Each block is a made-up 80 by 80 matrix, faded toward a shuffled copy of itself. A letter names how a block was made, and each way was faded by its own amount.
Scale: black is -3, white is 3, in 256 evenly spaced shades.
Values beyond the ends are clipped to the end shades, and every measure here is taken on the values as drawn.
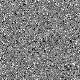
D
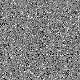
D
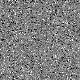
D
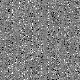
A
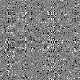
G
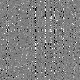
G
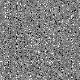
A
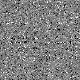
D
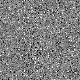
D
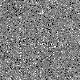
D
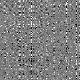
G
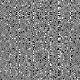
G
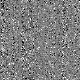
A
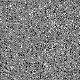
D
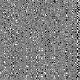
G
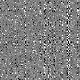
G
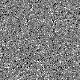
D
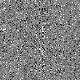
A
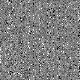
A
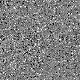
D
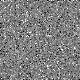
D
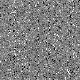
A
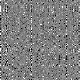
G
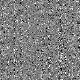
A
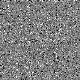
D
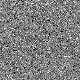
D
